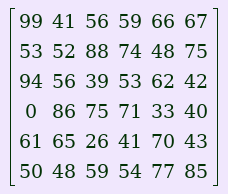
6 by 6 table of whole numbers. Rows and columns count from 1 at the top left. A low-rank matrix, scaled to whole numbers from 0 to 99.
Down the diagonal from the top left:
99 52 39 71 70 85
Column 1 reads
99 53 94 0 61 50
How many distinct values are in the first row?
6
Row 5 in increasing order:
26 41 43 61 65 70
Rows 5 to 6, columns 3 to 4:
26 41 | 59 54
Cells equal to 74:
1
